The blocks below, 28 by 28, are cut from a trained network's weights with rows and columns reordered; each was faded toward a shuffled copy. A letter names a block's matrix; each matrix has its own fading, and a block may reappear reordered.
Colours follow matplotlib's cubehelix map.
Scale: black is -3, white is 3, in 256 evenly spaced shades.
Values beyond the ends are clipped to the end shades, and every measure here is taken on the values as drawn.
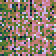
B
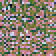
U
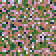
U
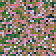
U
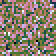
U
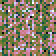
B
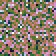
U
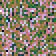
U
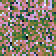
U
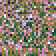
U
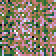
B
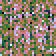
B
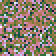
U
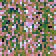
B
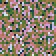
U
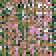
B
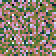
U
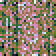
B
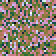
U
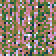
B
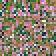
U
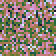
U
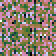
B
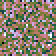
U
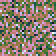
U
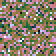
U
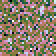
U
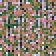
B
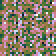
B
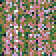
B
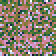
U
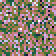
U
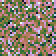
U
